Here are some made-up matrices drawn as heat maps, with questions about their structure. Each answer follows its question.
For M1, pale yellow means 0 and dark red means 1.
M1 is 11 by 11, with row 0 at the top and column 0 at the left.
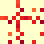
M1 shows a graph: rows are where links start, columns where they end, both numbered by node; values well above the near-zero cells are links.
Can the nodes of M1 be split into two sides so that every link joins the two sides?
no
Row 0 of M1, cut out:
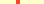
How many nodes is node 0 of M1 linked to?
1
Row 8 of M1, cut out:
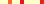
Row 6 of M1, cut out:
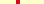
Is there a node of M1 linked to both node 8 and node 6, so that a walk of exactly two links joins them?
no
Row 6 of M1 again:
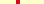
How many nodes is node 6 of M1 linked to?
1
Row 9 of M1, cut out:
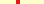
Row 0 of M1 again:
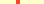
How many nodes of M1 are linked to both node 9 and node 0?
1
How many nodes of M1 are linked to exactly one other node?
6
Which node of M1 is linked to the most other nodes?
node 4
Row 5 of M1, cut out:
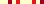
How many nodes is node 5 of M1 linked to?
4
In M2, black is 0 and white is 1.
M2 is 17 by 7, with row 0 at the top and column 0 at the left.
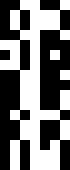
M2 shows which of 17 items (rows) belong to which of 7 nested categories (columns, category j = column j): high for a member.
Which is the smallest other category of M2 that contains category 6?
2
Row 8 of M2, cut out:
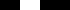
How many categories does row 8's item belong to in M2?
2
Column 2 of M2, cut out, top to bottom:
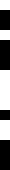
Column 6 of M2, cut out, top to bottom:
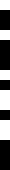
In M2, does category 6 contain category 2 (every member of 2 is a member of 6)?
no
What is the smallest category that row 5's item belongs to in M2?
5
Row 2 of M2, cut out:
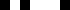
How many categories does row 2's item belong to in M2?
4
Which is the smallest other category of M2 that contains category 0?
1
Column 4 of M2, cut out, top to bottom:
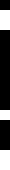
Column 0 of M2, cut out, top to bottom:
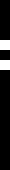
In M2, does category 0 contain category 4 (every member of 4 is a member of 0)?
no
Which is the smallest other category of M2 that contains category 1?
3
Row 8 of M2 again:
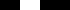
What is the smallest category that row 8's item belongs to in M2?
2
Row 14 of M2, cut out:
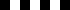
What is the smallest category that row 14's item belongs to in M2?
5
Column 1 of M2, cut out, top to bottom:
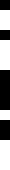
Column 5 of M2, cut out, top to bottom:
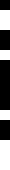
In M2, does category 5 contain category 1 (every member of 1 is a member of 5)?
no
